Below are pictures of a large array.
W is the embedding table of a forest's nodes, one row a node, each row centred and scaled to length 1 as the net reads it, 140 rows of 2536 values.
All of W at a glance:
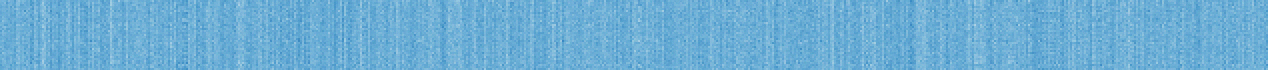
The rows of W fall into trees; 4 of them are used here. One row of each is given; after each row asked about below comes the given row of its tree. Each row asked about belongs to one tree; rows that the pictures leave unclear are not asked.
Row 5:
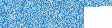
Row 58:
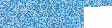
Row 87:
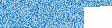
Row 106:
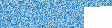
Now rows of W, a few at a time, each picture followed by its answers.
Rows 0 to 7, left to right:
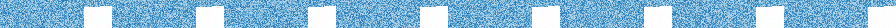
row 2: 58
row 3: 5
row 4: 106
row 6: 5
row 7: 5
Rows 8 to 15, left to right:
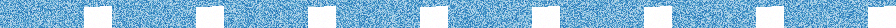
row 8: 5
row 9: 106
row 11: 5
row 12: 87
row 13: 106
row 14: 5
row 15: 106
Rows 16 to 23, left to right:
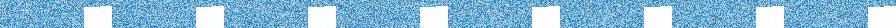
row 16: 58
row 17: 106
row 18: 5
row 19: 87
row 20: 106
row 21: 106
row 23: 106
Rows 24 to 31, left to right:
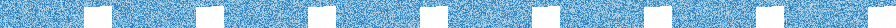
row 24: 87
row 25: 87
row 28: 106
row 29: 5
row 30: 5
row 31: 58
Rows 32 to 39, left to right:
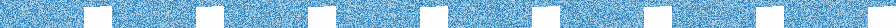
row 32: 87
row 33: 5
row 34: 106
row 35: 5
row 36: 58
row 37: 87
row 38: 106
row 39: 106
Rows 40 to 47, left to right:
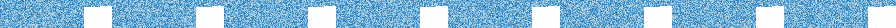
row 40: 106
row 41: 58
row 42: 106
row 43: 106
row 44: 58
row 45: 87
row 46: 5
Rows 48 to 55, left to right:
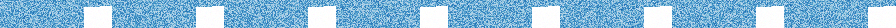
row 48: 5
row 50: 5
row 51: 58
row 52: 106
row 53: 106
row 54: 5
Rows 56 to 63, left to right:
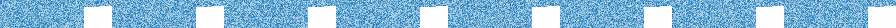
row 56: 87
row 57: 5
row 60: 106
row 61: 87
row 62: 106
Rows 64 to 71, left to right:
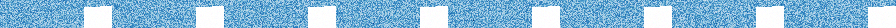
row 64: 5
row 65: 87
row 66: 106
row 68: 5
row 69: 106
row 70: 5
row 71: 106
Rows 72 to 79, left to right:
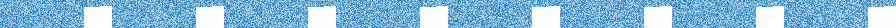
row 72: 5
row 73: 106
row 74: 87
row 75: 5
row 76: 58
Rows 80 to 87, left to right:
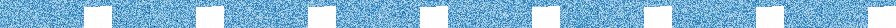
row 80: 58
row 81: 106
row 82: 58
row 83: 106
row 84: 5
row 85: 87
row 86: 5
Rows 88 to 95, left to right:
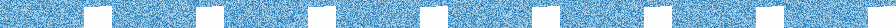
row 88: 58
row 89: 5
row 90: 87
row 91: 106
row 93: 5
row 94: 58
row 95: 87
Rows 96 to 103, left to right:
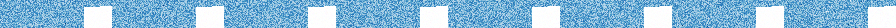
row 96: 106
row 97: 5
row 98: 106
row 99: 5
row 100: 5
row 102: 87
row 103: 5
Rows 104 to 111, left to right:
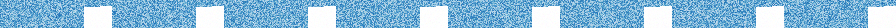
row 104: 106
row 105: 5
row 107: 106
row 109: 106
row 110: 58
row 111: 5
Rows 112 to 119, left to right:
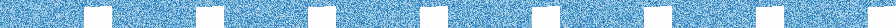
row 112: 5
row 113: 58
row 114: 5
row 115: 5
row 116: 106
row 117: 87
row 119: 5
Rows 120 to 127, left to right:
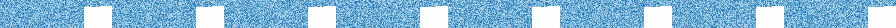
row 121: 5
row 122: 5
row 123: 106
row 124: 5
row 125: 5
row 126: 5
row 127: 5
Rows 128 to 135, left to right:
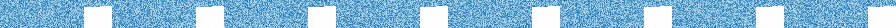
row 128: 106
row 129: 87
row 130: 106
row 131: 106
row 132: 106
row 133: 87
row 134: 58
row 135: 5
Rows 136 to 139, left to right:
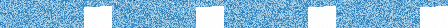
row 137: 87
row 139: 5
